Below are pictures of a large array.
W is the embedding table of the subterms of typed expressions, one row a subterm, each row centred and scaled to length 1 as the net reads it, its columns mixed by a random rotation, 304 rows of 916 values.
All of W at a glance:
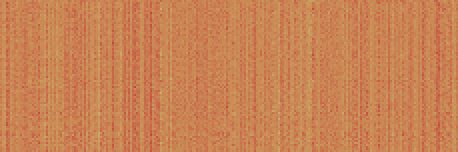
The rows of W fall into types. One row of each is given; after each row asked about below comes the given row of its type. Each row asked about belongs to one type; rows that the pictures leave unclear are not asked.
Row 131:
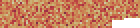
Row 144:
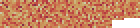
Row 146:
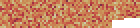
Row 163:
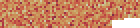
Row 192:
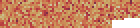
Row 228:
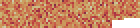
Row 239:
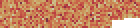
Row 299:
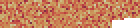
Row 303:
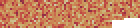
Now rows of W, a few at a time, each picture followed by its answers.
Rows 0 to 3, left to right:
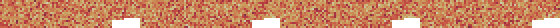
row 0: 192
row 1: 228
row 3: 163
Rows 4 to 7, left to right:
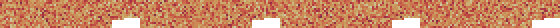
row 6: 228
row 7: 299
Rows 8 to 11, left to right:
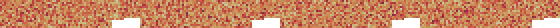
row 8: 146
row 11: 299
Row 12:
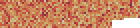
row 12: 303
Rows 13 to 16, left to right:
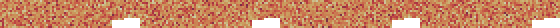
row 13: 163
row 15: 239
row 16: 144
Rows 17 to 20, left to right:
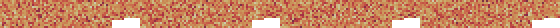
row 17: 228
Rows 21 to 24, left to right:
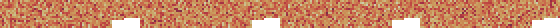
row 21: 146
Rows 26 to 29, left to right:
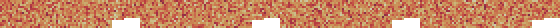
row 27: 303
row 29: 239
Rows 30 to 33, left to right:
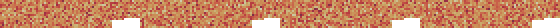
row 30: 192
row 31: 163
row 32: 146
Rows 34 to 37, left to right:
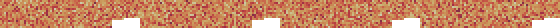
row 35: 239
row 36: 303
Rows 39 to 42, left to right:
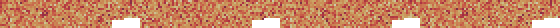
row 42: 303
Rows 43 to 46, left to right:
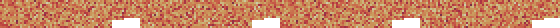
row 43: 192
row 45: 192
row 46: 228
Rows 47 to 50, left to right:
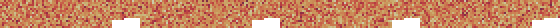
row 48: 131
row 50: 303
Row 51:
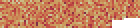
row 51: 131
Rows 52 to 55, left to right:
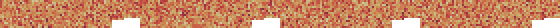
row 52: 239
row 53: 303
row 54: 192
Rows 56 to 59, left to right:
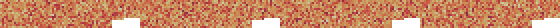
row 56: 163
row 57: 192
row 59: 163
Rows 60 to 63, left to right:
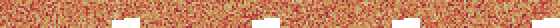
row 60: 146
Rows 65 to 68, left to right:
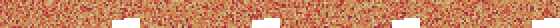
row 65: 299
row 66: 239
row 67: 228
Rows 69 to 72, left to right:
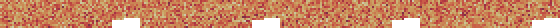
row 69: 163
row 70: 228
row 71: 192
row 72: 303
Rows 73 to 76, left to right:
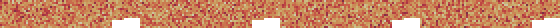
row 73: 131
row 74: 144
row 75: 228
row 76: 228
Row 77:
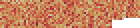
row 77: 131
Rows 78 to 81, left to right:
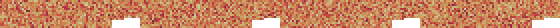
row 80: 299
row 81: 228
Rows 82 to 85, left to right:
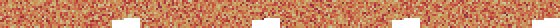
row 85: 144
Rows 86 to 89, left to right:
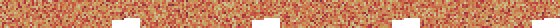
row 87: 228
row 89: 192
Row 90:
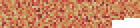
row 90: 228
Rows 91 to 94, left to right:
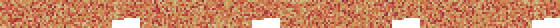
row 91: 146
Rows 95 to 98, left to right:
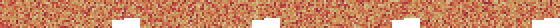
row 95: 192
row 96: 146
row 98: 192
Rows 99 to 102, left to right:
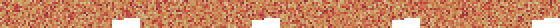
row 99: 144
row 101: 299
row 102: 303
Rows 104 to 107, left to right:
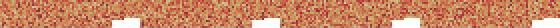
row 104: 228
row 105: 192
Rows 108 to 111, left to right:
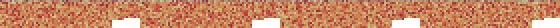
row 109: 144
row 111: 146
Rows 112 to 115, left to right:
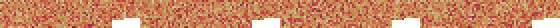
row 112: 144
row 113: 228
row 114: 146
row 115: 163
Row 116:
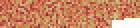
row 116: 146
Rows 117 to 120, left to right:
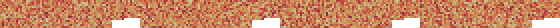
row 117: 192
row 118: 299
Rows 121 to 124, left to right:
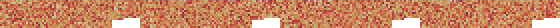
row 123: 299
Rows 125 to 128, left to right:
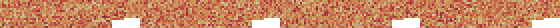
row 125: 228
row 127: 192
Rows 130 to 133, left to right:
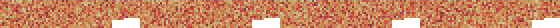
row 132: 144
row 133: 146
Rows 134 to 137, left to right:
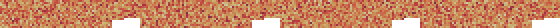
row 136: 299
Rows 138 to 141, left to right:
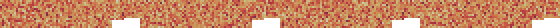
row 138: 146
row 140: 192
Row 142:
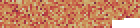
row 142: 131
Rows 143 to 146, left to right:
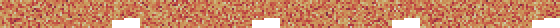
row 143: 146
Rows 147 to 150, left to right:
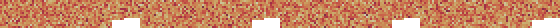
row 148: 144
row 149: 144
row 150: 239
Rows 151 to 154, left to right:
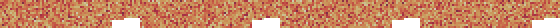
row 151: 303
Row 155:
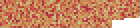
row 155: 299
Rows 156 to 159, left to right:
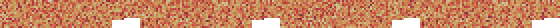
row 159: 192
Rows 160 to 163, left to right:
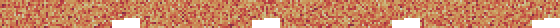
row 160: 228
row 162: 163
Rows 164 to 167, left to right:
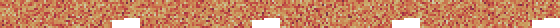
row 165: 192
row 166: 228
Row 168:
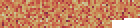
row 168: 192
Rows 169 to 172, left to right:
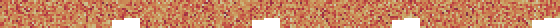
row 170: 192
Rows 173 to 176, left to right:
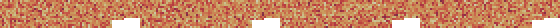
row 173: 146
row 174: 146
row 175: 228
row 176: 303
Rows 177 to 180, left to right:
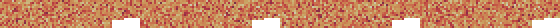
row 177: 192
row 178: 192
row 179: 228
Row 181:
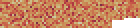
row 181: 131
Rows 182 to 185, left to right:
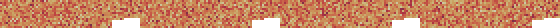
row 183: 299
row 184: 303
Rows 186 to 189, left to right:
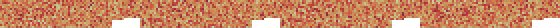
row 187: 146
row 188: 146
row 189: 131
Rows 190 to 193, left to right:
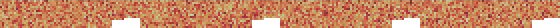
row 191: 228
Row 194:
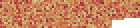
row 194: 239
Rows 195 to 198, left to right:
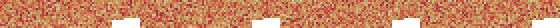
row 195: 303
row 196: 146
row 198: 144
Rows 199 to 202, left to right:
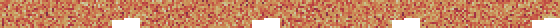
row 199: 163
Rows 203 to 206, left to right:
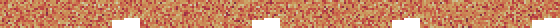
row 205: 299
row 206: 239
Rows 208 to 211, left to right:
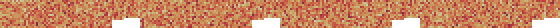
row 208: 131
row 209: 163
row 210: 303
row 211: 144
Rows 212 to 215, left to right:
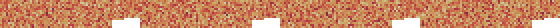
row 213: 144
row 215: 192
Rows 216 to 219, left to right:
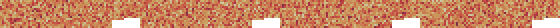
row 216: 146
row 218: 228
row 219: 131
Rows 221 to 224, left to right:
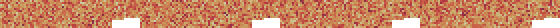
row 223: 303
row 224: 303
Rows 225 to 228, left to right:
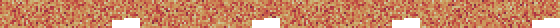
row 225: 131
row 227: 131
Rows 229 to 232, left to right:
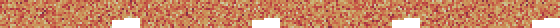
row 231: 163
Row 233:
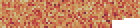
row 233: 228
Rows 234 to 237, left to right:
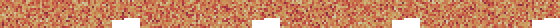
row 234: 192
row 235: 299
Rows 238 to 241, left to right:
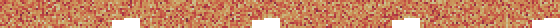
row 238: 303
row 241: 131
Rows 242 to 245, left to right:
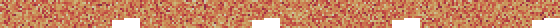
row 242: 144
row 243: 239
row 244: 144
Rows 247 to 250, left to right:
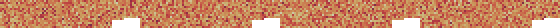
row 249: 144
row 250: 299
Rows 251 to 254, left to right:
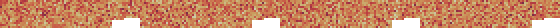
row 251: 303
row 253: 146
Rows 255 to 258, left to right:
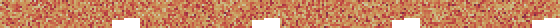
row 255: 144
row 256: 192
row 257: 228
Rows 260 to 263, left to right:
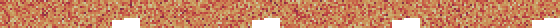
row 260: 303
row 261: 299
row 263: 228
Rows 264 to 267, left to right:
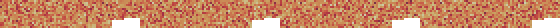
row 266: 192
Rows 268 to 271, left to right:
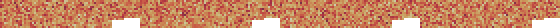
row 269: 303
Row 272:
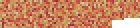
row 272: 163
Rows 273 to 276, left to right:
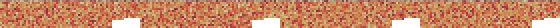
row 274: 163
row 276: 299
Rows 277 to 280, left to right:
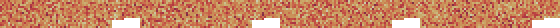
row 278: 146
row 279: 144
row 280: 228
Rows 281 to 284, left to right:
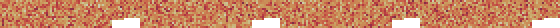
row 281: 163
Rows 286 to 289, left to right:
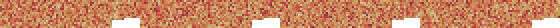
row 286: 146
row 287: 303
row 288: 144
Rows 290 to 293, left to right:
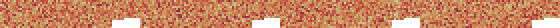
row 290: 144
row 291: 228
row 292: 146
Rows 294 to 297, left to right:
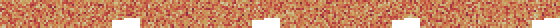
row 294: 146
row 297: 146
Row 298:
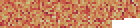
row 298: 192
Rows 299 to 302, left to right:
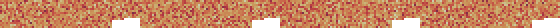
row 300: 299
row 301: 146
